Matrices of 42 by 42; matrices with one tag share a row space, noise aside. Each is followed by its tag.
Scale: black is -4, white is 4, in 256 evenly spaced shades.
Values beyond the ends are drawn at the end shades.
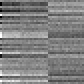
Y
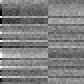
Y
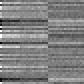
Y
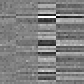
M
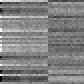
Y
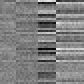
M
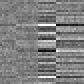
M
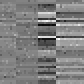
M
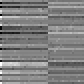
Y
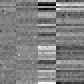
M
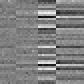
M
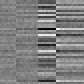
M
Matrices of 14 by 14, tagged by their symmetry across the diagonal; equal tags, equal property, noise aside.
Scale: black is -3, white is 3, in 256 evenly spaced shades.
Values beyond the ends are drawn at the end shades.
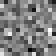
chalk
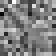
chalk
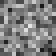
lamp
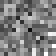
lamp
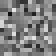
chalk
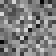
lamp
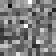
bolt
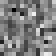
bolt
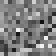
bolt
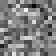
bolt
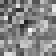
lamp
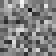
bolt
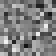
chalk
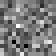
bolt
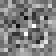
lamp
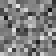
chalk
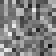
bolt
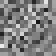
lamp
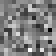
chalk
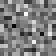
chalk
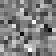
chalk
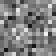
chalk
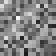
lamp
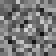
lamp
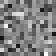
bolt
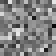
bolt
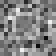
lamp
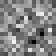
lamp
